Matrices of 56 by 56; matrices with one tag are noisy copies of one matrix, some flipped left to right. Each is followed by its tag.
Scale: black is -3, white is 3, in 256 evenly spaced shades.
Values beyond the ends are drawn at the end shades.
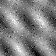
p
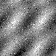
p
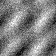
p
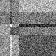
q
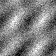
p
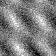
p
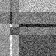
q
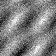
p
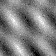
p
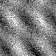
p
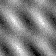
p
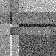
q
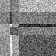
q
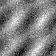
p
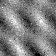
p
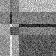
q
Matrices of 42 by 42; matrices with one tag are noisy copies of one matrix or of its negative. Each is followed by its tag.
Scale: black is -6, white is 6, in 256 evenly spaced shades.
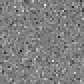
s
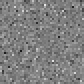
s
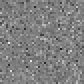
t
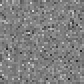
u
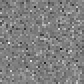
t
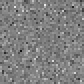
s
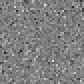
s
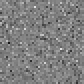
t
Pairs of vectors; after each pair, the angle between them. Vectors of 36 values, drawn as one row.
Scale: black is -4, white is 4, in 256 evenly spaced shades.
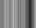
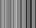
partly aligned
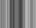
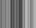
nearly parallel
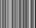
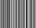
orthogonal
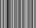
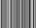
partly opposed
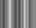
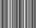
partly aligned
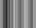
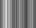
nearly opposite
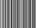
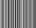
partly aligned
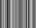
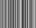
partly opposed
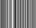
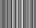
partly aligned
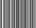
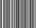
nearly parallel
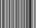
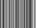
nearly parallel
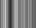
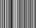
partly aligned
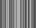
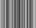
nearly opposite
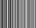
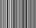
nearly opposite
